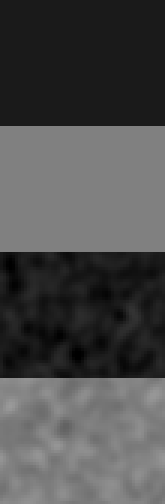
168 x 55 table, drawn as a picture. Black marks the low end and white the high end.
The table splits into 4 rows of 1 panel. Panel 1,1: very low, flat. Panel 2,1: middling, flat. Panel 3,1: very low, blotchy, faint in contrast. Panel 4,1: middling, blotchy, faint in contrast.
